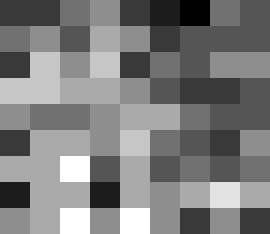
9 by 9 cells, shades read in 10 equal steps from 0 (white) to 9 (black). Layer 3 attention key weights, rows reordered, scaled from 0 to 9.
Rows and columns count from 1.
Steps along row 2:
down up down up up down same same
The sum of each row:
58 47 41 40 41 41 37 36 33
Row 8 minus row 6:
1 0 0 4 1 -1 -3 -6 -1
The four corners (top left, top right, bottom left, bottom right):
7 6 4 7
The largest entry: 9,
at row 1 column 7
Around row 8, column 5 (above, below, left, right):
3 0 8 4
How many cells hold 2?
5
